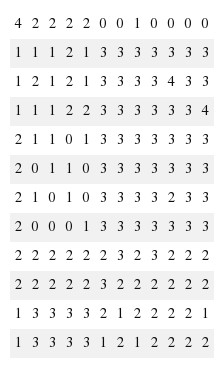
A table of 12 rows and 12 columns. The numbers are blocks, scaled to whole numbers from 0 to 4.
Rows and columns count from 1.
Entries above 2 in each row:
1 7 7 7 7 7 6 7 2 1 4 4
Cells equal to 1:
25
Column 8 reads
1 3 3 3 3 3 3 3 2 2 2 1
